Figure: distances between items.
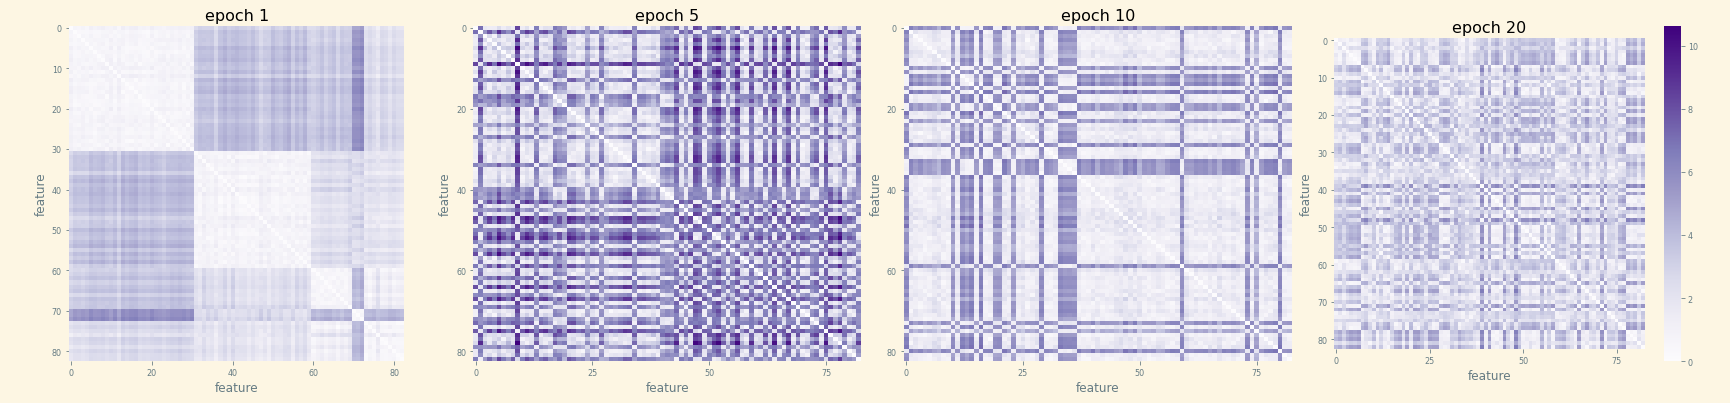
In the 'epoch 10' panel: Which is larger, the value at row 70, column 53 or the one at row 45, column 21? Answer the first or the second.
the second
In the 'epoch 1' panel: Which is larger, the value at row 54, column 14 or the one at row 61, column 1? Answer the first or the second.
the first
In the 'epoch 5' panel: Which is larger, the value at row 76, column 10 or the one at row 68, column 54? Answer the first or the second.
the first
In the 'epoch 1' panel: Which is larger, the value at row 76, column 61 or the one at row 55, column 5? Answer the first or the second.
the second
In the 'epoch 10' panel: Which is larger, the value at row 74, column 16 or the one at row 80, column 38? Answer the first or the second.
the first
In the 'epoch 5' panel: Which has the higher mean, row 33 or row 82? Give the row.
82
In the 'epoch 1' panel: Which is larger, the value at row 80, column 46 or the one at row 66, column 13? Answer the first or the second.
the second
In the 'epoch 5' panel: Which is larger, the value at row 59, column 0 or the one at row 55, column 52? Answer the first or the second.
the first
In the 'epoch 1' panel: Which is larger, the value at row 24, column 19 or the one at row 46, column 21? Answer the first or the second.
the second
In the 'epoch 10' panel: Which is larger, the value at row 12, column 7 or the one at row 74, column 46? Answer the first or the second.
the first
